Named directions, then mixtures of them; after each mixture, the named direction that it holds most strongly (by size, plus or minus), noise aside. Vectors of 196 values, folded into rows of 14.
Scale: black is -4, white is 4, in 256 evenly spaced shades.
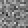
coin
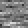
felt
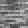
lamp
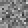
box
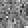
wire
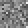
box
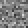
coin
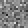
coin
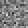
coin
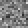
box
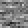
felt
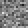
coin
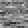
felt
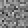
coin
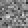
box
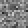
coin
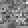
box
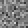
coin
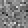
coin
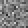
coin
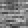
lamp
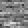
felt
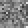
wire
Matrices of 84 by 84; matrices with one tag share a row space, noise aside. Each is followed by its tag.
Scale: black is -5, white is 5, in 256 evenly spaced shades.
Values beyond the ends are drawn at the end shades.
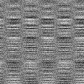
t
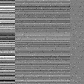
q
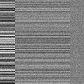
q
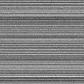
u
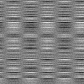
t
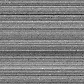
u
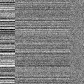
q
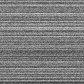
u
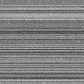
u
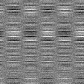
t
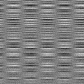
t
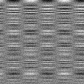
t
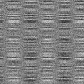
t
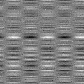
t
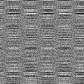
t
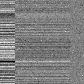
q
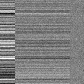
q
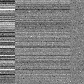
q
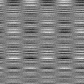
t
